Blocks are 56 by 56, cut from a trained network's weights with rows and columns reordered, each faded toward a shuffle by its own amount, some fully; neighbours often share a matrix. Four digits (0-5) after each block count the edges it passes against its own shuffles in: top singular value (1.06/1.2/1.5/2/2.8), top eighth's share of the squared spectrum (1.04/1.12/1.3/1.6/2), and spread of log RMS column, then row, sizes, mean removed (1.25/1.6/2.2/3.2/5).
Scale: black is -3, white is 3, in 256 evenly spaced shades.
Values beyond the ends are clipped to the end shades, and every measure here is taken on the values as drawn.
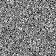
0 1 0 0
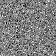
0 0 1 0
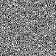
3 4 2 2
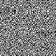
3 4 2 2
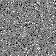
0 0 0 0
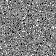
0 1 0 0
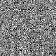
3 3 1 2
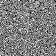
0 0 0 0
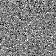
0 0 0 0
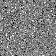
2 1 1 0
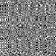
4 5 3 3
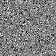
2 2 0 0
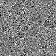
2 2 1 0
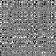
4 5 2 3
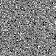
2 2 0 1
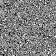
1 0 0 0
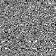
3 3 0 2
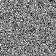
0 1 0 1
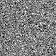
1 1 0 0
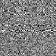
3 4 1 2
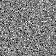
2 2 0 0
